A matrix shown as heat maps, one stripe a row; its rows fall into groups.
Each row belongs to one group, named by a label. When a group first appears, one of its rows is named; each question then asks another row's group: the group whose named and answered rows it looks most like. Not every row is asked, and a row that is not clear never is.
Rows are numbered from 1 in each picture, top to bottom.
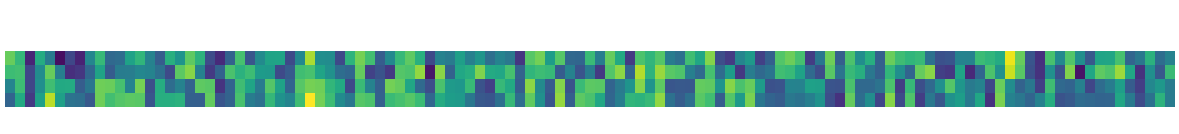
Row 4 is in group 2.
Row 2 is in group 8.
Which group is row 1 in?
8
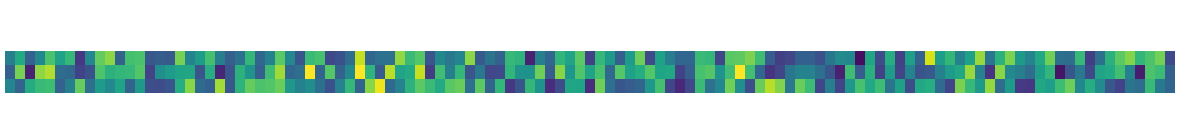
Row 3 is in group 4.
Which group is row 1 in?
2
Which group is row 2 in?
2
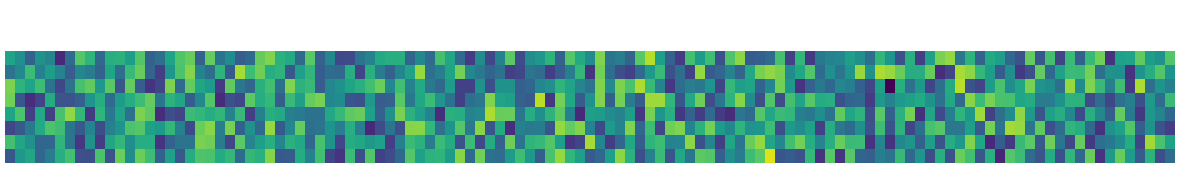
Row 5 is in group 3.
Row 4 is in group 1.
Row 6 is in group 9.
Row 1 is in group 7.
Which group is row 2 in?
4
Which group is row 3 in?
7
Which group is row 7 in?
3
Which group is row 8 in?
9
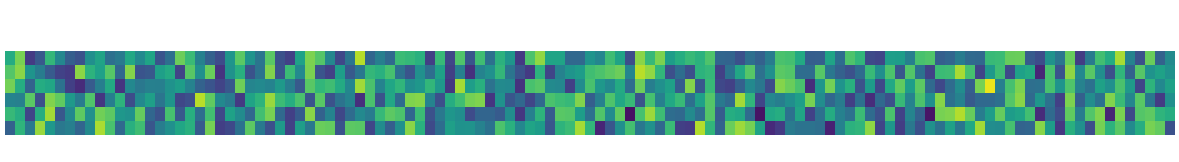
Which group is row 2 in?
7
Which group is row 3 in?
8
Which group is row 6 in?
2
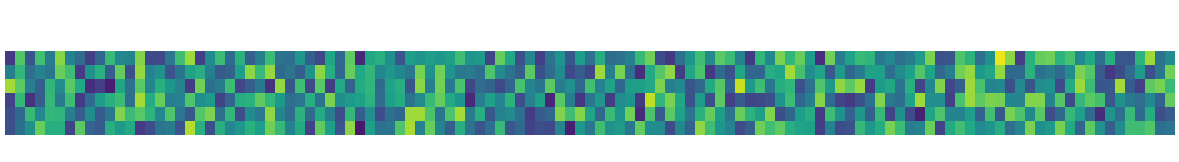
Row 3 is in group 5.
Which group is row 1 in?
4
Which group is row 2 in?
1
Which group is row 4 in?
1
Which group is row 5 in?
9
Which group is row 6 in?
4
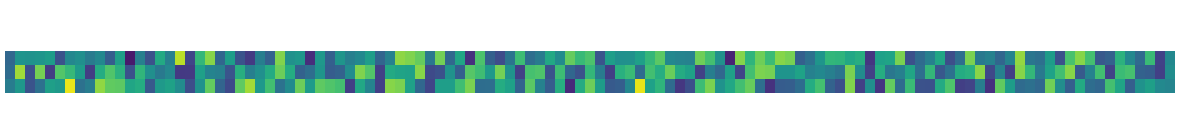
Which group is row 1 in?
5
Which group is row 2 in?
3
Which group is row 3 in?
2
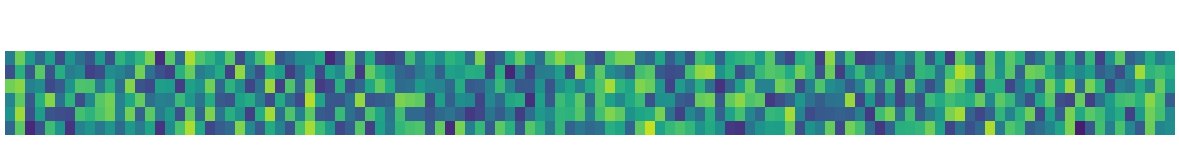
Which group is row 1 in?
9
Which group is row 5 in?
7
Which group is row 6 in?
8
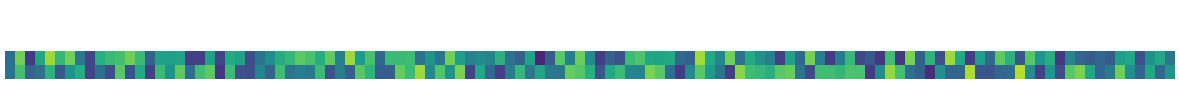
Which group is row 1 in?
2
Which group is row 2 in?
5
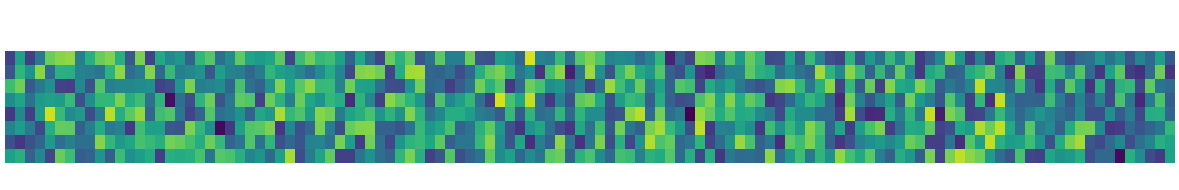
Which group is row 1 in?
2
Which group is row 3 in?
8
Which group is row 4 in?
2
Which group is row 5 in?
2
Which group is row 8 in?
3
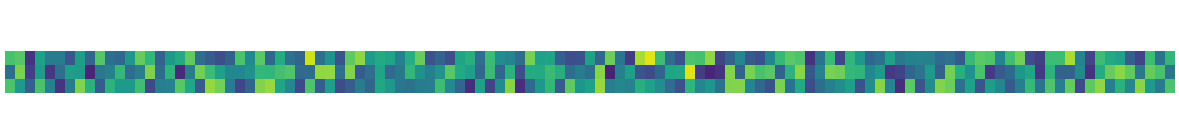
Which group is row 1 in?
8
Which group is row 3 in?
7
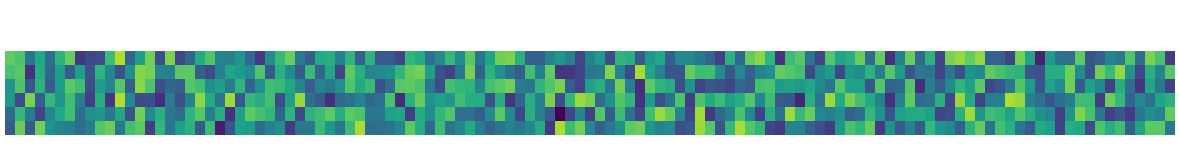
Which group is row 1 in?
3
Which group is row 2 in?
8
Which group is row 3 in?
3
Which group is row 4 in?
9
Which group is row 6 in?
2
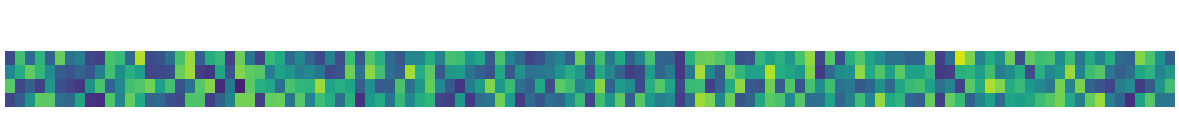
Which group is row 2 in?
4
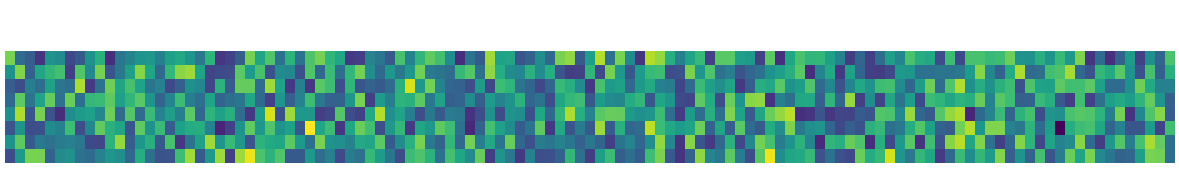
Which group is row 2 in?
8
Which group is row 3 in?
4
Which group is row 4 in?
2
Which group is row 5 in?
7
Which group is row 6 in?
1
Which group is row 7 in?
3
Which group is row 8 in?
4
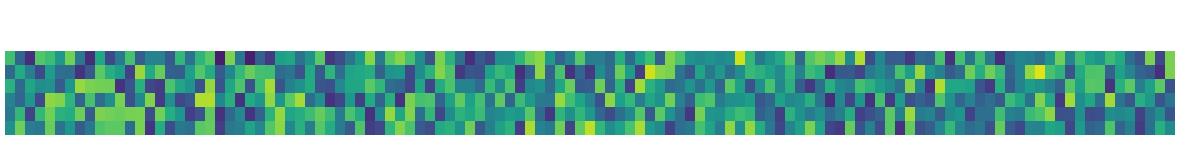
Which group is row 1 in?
5
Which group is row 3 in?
7
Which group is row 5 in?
2
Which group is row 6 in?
2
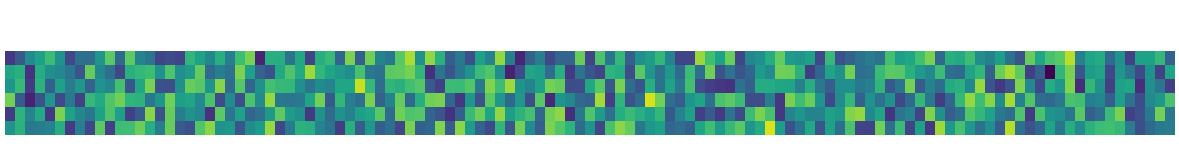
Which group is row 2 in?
8
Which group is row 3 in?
3
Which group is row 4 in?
1
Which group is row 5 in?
3
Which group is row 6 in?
9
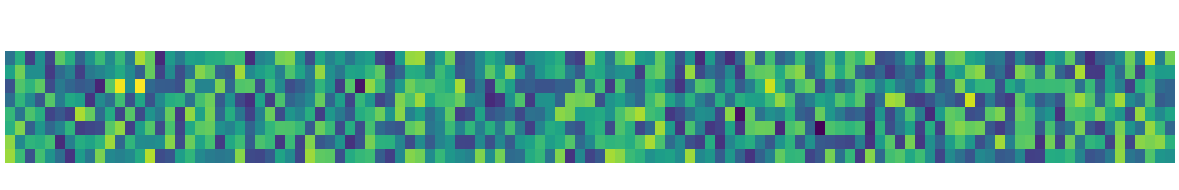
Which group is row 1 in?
3
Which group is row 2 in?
3
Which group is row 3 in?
4
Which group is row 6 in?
3
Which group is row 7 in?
7
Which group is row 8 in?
8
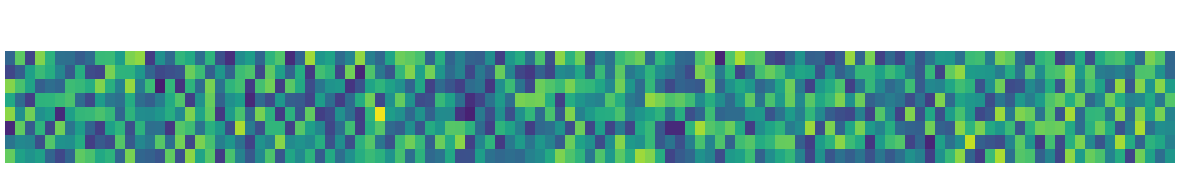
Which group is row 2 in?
4
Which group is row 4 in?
5
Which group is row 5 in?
7
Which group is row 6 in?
4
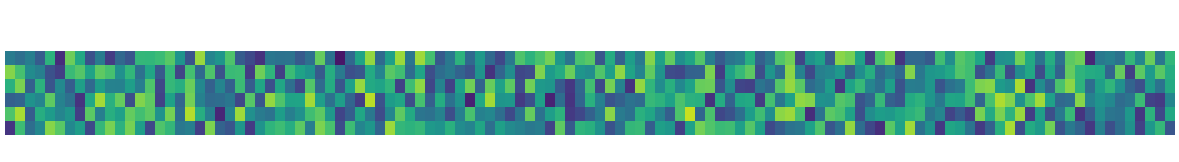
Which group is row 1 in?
5
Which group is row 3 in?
8
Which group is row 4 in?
1
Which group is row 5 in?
8
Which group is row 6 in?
2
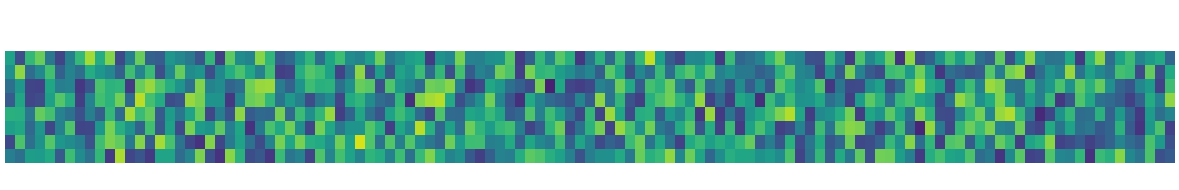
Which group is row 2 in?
8
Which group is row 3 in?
1
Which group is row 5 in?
8
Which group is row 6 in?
3
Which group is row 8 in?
5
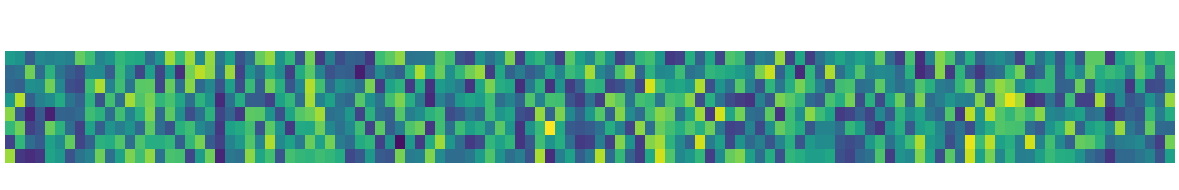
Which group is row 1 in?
7
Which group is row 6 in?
8
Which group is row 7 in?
1
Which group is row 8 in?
1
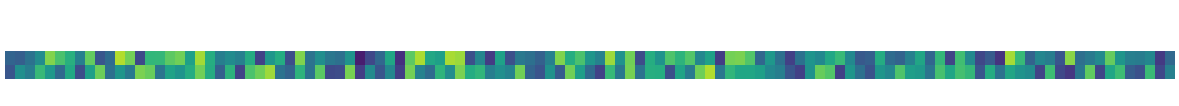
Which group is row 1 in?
9
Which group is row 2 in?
9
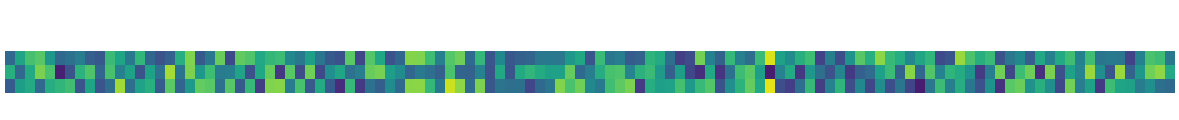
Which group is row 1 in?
4
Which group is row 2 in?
7
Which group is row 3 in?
9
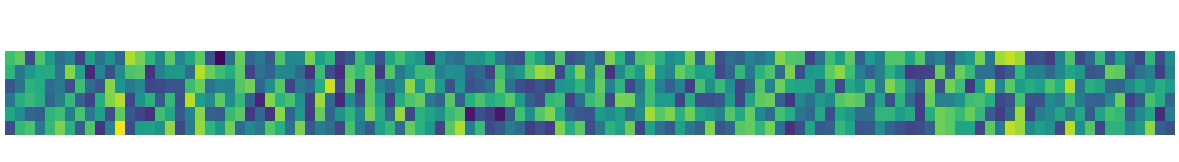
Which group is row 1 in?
8
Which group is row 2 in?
5
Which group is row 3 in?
4
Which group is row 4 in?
3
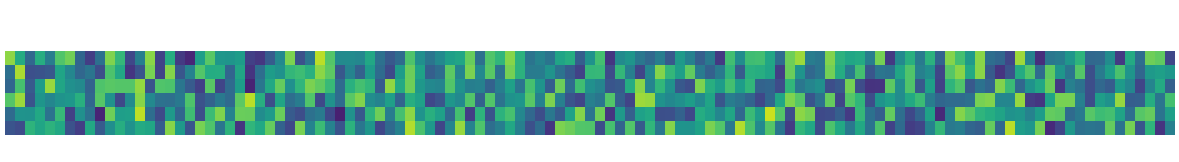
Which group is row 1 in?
3
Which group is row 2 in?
3
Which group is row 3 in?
2
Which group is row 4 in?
8
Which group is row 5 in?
4
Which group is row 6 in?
9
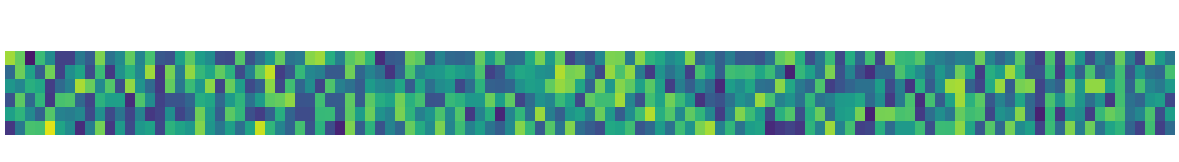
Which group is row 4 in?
3
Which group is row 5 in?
5
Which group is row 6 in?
9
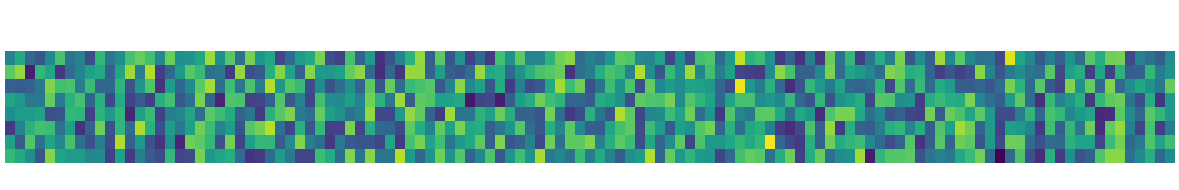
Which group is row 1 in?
9
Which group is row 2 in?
8
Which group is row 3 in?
9
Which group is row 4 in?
5
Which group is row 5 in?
3
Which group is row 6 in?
9
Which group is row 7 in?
9
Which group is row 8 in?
5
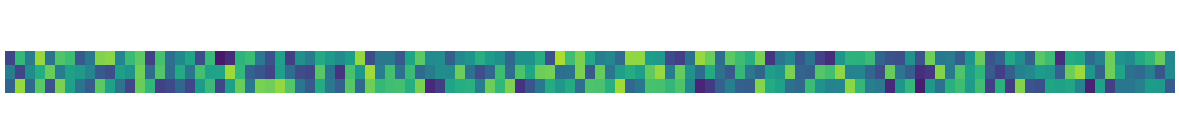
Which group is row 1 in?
2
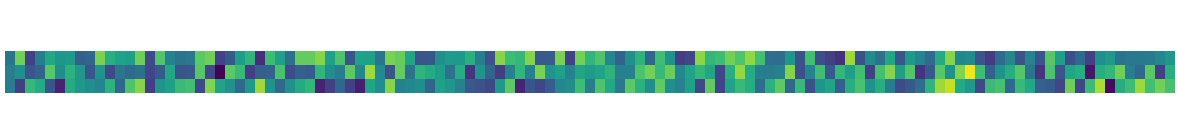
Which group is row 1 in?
2
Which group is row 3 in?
7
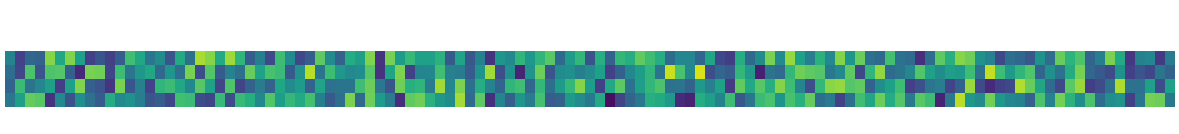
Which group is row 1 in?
5
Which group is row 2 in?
1
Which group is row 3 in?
5
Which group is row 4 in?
4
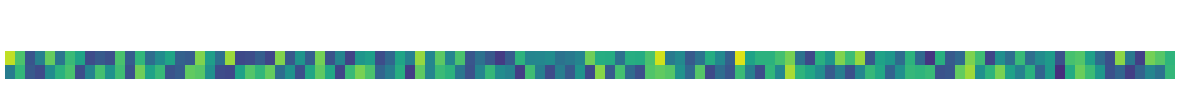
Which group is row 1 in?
5
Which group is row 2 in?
1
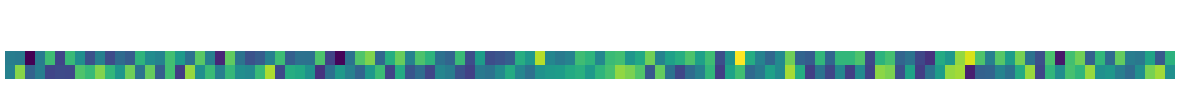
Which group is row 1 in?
5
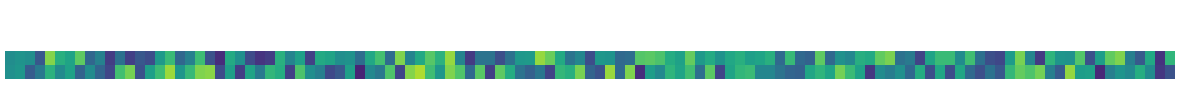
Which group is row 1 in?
5
